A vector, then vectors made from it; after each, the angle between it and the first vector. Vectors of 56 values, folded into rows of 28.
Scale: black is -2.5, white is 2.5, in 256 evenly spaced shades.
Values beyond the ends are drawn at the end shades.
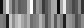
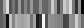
partly aligned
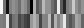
nearly opposite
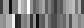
orthogonal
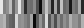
orthogonal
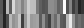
partly aligned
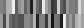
partly opposed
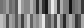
partly aligned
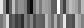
nearly opposite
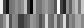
nearly opposite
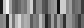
nearly parallel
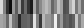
partly opposed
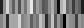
nearly parallel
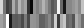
nearly opposite
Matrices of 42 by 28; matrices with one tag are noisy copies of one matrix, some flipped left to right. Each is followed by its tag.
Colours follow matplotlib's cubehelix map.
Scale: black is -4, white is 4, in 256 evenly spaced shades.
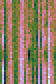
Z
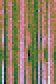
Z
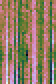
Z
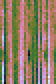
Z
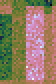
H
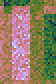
H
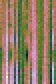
Z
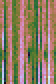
Z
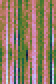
Z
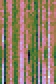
Z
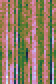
Z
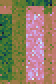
H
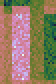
H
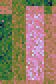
H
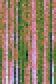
Z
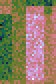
H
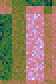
H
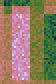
H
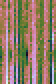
Z
